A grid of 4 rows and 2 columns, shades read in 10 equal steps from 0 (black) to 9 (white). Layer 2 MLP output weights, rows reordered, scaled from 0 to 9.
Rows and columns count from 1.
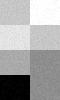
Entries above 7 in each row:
1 1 0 0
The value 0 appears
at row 4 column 1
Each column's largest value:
8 9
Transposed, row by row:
7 8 6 0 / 9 7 5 5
